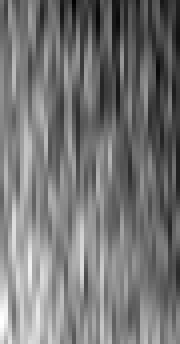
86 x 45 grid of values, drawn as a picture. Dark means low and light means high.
The ninth with the highest average is the bottom left. The grain runs up and down. The top right is the ninth with the lowest average. Values rise toward the bottom left. Neither half mirrors the other.
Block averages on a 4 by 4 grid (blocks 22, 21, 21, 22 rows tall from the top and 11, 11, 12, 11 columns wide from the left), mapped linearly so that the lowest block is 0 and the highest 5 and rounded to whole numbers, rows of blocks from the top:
2100 / 3211 / 4321 / 5332
